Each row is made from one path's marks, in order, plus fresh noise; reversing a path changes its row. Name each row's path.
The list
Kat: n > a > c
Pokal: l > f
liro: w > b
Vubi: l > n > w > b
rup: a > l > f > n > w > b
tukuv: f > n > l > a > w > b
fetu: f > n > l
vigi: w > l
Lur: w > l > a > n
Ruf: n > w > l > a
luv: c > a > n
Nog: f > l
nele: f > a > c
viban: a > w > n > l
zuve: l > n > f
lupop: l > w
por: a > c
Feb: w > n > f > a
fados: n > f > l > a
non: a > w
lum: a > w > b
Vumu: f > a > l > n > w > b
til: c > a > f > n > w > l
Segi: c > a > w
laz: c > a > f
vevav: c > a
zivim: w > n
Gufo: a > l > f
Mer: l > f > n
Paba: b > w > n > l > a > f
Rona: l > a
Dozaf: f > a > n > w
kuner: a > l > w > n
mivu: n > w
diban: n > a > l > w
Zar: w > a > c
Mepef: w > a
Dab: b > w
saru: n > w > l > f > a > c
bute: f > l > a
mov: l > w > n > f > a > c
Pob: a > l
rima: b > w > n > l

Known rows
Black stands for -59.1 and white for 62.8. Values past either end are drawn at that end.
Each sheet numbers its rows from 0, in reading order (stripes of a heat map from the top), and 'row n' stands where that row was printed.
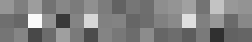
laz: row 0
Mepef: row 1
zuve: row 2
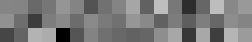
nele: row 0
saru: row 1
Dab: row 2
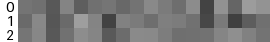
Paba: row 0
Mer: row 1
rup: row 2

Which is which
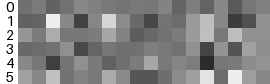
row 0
mov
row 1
vigi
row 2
Segi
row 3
rima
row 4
tukuv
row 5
vevav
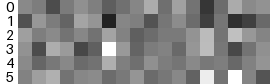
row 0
Dozaf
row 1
Pokal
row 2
luv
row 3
zivim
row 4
Feb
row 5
por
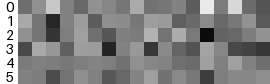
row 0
non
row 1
Kat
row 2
fetu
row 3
Rona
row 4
viban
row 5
Vumu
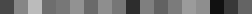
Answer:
lupop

